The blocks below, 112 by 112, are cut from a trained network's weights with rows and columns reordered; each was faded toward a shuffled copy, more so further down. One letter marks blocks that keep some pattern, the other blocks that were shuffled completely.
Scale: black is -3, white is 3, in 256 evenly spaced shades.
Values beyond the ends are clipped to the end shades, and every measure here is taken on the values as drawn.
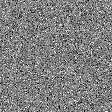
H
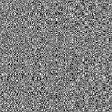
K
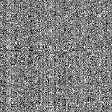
K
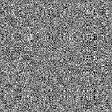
K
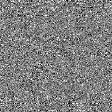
K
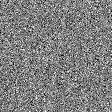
H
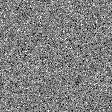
H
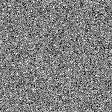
H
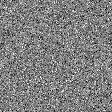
H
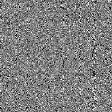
K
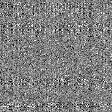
K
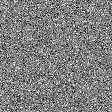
H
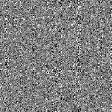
K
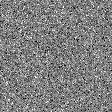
H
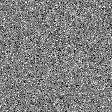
H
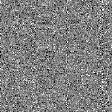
K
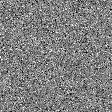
H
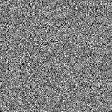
K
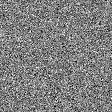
H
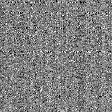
K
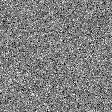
H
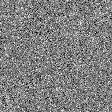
H
